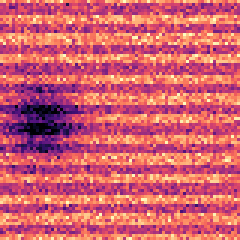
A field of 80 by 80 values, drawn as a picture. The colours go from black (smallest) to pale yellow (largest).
Stripes: horizontal, repeating 12 times. Average level on the scale: 60%. Ninth with the lowest average: middle left. Dips: one, in the middle left.
